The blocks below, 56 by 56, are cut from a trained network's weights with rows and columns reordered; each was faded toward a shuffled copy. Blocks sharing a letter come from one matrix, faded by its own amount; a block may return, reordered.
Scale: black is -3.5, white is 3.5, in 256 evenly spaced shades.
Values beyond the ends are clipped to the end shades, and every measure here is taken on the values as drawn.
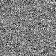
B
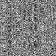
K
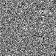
B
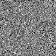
B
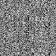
K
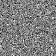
B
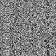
K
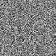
K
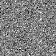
B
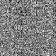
K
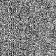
K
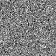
B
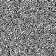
B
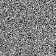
B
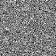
B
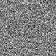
K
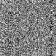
K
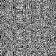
K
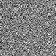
K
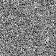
B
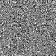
B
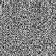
K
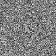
K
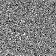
B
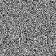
K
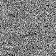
B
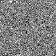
B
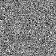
B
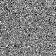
B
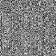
K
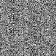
K
